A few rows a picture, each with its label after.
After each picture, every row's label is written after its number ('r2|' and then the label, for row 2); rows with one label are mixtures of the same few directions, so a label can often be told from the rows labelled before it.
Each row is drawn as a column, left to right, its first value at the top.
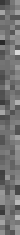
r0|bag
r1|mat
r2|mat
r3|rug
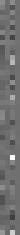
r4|mat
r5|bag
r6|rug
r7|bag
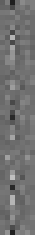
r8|bag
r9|rug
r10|mat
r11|mat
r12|mat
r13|rug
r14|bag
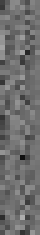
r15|bag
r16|mat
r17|bag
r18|mat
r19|rug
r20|rug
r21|mat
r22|rug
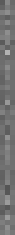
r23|bag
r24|rug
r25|bag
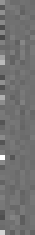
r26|rug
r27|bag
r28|rug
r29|bag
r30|bag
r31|mat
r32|mat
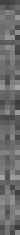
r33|mat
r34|bag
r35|mat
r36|mat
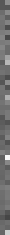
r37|bag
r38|rug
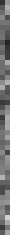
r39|mat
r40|bag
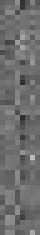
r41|rug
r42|bag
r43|bag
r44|bag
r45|bag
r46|bag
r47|rug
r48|bag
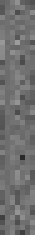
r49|bag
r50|bag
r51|rug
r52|bag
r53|rug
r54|mat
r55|bag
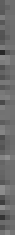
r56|rug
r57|rug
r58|rug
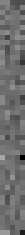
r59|rug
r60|mat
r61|mat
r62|bag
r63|rug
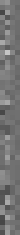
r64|bag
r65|rug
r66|rug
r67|rug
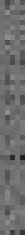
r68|rug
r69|bag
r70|rug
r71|bag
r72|rug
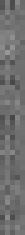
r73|bag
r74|rug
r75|bag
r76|mat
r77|bag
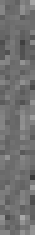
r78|bag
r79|rug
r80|bag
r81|mat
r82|bag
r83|bag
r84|mat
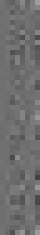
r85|mat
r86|mat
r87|rug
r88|rug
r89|mat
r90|mat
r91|bag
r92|mat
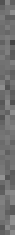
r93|mat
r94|mat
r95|bag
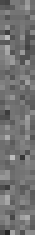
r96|mat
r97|mat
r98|rug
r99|bag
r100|rug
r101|bag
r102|mat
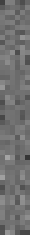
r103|mat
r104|rug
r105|rug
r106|rug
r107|mat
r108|rug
